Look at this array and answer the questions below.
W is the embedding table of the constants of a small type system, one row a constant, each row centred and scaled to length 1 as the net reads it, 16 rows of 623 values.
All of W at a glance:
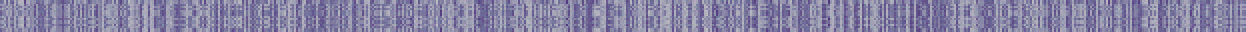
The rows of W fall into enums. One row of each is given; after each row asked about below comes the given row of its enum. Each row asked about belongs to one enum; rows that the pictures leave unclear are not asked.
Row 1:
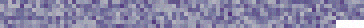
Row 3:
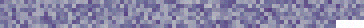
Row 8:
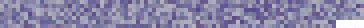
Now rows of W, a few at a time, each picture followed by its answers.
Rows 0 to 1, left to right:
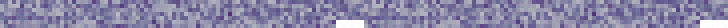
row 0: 1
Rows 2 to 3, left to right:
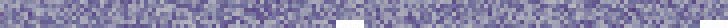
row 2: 8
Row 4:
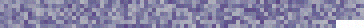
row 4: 8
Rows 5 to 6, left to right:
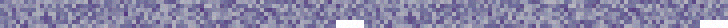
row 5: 3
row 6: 3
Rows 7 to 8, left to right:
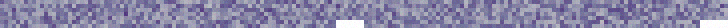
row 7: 3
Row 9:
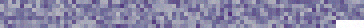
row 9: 1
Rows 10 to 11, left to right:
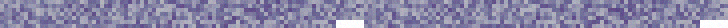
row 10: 8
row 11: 8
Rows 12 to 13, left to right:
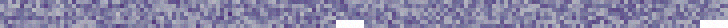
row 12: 1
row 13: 8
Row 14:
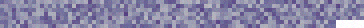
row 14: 3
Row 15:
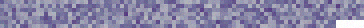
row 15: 3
